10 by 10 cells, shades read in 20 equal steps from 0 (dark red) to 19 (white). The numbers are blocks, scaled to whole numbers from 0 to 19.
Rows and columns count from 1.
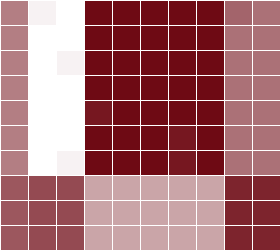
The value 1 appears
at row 5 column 4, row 6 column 7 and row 7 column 7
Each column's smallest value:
6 5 5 0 0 0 0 0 2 2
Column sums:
81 147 146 37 36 36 38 36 61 62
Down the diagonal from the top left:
9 19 18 0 0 0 1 12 2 2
